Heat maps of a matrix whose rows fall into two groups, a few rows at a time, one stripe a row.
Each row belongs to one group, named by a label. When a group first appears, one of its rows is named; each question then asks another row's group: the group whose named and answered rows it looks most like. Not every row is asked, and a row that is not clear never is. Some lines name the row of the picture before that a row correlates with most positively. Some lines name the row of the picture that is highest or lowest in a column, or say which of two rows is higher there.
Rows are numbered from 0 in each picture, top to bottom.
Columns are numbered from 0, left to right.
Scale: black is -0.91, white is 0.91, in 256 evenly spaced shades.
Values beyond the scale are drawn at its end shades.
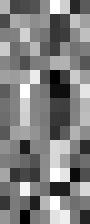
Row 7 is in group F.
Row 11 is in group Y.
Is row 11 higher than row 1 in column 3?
No
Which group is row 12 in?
Y
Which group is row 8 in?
F
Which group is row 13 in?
F
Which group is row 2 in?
F
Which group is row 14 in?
Y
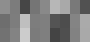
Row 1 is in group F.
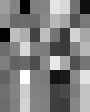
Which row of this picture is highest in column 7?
2
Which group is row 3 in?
F
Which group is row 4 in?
Y
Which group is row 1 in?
Y
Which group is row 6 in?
F
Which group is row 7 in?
F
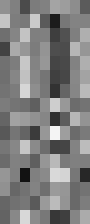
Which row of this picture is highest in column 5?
9
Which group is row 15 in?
F
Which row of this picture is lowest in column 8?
12
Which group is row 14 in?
Y
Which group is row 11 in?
Y
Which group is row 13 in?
Y
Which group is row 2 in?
F
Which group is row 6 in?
F
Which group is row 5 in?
F
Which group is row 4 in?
F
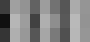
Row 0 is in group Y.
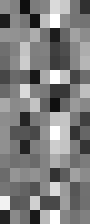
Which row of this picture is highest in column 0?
14
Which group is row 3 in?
F
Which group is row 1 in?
Y
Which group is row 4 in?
F
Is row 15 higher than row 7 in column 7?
No
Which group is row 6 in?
F
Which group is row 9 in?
Y
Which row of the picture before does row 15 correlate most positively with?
1
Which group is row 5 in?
Y
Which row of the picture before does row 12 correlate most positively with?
0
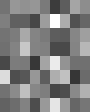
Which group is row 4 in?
Y
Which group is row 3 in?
F
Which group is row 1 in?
Y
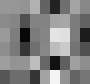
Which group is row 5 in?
Y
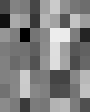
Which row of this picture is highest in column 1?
1
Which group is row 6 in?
F
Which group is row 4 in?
Y
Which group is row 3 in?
Y
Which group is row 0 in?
Y
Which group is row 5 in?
F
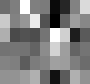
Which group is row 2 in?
Y
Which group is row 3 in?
Y
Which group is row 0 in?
F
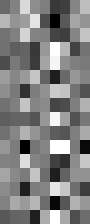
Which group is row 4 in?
Y
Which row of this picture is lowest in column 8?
10
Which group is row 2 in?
F
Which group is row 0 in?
F
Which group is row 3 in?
Y
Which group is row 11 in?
F
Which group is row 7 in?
F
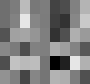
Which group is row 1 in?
F
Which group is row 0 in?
F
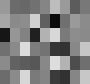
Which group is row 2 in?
Y
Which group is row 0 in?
Y
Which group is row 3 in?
F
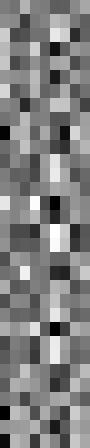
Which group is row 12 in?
Y
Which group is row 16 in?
Y
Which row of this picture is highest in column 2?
19
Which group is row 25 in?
Y
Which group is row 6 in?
Y
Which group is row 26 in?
F
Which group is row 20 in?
Y
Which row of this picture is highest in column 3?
14
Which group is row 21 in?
Y
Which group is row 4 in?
Y
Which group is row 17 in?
Y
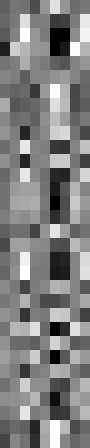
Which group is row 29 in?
F
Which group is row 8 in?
Y
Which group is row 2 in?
F
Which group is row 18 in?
F
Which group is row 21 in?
F
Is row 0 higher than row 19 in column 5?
Yes
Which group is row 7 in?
Y
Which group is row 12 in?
F
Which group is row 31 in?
Y
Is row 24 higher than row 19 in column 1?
No
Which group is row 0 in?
Y
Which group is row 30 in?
Y
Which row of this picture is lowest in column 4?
21
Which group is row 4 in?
F
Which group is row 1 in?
F
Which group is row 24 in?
Y
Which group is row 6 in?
Y
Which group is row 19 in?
F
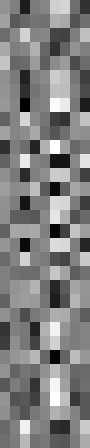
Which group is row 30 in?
F
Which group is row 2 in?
F
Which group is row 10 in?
Y
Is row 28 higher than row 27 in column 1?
No
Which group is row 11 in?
F
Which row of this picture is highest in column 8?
11
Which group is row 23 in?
Y
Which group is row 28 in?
Y
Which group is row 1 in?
Y
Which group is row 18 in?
F
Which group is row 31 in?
F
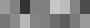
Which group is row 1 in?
F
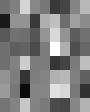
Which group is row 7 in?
F
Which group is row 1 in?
Y
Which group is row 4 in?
F
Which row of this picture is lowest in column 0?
1
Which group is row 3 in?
Y
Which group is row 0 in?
F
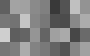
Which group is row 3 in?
F
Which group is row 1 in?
F
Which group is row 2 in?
Y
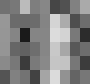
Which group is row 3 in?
Y
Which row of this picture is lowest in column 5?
0
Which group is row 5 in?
Y
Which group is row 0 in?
F
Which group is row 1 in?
Y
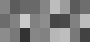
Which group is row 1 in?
F
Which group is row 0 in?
Y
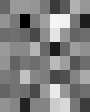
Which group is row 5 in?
F
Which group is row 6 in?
Y
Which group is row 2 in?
Y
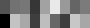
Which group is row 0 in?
Y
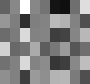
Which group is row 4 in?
F
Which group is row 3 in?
Y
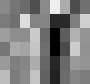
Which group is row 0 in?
Y
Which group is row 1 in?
F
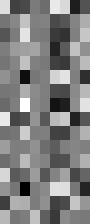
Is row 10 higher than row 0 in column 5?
No
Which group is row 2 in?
F
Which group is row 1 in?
F
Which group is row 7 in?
F
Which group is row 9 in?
F
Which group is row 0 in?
Y
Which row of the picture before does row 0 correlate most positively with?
0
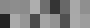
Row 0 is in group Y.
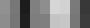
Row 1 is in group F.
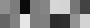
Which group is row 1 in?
F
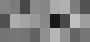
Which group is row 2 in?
Y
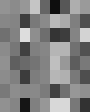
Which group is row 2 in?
F
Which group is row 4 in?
Y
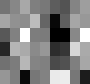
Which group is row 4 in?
F
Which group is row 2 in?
F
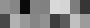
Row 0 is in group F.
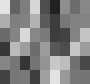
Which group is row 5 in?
Y
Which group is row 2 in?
F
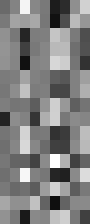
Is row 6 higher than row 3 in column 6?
No
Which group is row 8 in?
Y
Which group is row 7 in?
Y
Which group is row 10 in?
F
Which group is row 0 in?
F
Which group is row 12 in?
F
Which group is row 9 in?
F
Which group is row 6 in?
F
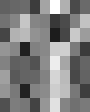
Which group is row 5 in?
Y
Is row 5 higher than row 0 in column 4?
No
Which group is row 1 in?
F
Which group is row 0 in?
Y
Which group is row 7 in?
Y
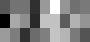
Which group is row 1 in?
Y
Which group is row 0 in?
Y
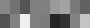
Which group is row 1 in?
F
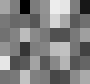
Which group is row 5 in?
F
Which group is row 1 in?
Y
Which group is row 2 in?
F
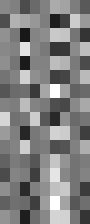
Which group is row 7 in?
F
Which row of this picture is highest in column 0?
8
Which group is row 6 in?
Y
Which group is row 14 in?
Y
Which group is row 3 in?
F
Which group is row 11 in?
Y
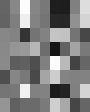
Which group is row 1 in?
F
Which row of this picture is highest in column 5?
4
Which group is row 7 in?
Y
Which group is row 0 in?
F
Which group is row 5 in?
Y
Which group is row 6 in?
F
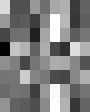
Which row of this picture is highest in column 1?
3
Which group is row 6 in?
Y
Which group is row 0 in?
Y
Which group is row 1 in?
Y
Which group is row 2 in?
Y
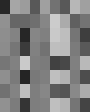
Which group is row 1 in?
Y
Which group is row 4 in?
F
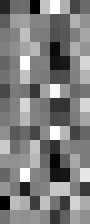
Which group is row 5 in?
F
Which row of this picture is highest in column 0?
10
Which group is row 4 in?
F
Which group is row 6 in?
Y
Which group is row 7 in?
F
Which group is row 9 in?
Y
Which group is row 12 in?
F
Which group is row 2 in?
F
